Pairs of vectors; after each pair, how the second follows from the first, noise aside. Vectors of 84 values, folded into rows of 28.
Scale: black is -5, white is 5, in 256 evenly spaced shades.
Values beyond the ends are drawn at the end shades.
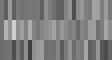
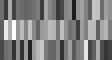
scaled up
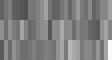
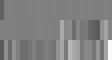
partly zeroed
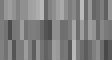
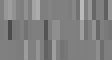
partly zeroed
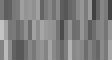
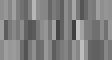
wrapped around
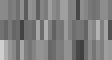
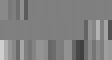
partly zeroed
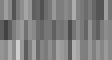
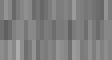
shrunk
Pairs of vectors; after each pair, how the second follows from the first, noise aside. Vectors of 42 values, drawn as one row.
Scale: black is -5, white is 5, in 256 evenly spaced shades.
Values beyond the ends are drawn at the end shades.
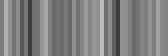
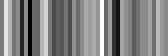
scaled up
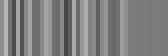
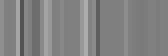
partly zeroed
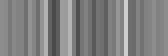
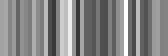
scaled up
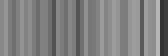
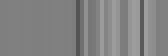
partly zeroed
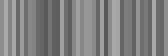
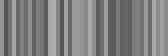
reversed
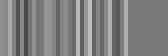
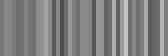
wrapped around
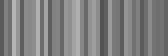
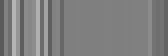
partly zeroed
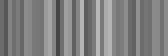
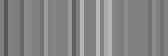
partly zeroed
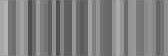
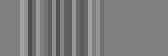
partly zeroed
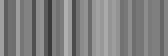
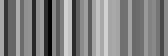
scaled up
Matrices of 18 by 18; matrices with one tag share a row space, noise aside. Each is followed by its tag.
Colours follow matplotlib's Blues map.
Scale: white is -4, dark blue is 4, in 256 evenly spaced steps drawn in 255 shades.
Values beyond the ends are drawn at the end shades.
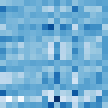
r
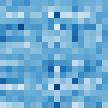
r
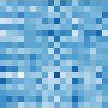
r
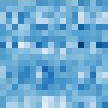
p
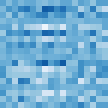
p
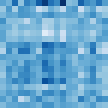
p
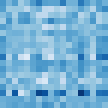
p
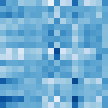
r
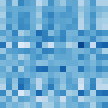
p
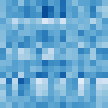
p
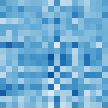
r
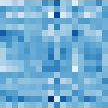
r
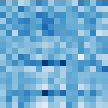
p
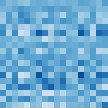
p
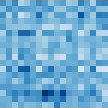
p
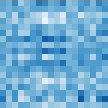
p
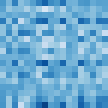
p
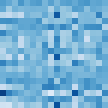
r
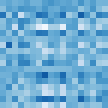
p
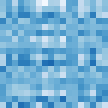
p
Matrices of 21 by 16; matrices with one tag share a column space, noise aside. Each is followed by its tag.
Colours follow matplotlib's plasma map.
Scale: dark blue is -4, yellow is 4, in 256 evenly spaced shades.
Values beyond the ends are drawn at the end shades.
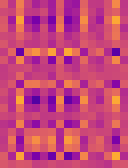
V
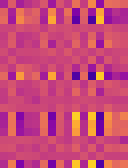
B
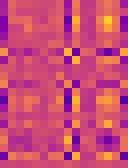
V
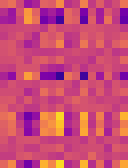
B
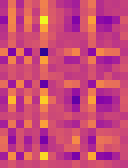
V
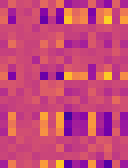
B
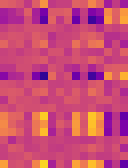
B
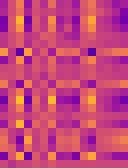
V
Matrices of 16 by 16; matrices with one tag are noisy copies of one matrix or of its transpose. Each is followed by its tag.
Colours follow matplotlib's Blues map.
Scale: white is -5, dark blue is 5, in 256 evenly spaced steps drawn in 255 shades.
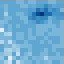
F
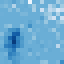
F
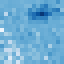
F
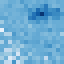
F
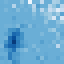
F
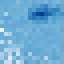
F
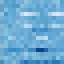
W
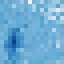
F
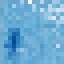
F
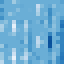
W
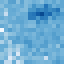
F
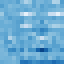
W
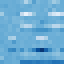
W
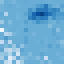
F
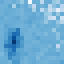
F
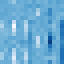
W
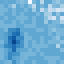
F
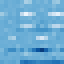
W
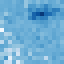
F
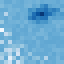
F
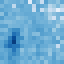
F
